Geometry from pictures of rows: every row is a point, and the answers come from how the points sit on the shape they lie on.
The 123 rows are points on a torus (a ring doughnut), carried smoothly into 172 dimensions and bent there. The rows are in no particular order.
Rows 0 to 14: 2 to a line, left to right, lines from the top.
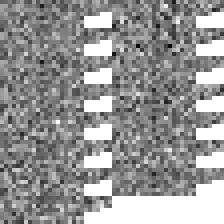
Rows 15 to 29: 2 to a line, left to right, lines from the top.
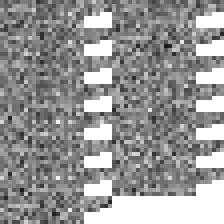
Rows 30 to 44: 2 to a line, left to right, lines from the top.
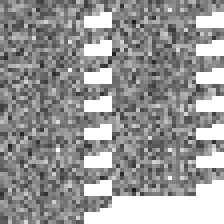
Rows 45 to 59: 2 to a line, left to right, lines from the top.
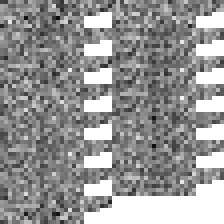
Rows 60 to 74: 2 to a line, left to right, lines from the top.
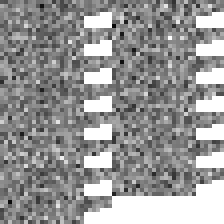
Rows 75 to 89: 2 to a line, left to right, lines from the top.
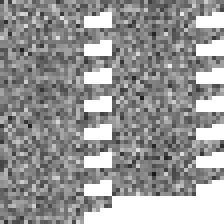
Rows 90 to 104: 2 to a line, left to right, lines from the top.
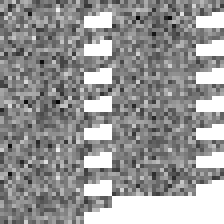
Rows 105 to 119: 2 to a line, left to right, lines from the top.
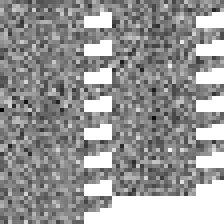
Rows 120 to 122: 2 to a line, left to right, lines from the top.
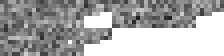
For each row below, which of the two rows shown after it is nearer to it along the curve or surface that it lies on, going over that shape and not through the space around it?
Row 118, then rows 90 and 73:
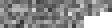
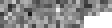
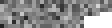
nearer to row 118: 73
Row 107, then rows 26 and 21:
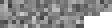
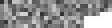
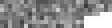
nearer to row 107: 21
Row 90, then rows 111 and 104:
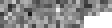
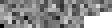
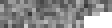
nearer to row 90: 104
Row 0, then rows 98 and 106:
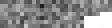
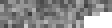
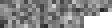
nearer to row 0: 98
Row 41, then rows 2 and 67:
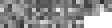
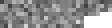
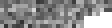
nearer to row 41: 67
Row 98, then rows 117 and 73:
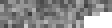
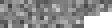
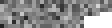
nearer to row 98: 117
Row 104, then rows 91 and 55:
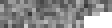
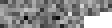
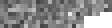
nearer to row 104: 55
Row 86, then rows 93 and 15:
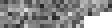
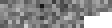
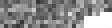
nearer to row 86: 15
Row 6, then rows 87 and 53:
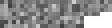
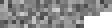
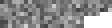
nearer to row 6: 87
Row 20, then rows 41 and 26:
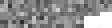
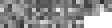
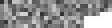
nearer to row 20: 41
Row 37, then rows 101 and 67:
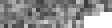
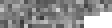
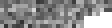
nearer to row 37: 67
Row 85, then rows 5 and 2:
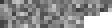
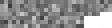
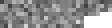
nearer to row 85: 2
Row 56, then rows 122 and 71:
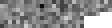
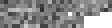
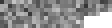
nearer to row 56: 122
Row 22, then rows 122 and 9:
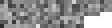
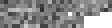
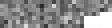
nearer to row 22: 9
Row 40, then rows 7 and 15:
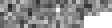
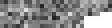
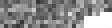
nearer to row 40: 15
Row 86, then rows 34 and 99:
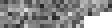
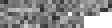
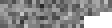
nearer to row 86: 34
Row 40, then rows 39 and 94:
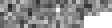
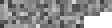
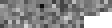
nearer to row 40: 39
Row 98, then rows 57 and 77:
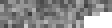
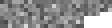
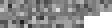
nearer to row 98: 77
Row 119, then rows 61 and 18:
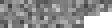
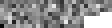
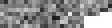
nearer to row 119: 61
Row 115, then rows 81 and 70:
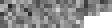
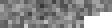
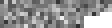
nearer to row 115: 70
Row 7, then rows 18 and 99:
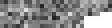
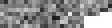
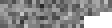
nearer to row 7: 18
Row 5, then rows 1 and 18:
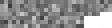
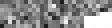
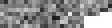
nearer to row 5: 1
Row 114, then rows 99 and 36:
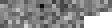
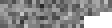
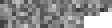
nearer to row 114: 99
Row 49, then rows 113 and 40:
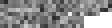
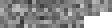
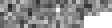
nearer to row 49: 113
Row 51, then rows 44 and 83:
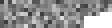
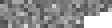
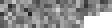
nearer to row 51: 83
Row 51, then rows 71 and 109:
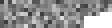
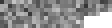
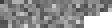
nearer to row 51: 71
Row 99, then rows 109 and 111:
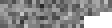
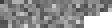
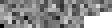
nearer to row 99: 111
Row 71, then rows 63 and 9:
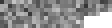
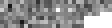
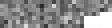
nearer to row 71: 9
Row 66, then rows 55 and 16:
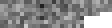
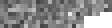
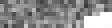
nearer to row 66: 16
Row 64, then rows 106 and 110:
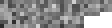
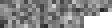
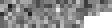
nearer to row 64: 106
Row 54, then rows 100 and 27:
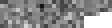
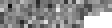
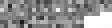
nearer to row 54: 27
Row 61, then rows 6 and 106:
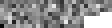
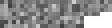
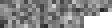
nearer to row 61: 6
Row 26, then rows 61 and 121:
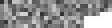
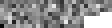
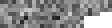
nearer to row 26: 61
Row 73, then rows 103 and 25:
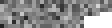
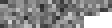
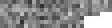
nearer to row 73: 25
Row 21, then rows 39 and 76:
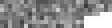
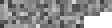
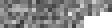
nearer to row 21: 39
